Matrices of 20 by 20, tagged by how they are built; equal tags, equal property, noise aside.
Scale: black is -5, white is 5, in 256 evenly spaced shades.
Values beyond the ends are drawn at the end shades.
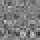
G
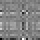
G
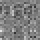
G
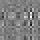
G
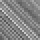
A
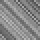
A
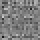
G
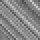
A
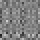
G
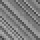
A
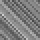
A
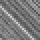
A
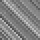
A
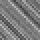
A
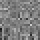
G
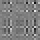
G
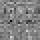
G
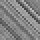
A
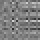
G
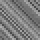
A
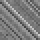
A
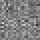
G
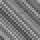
A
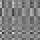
G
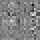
G
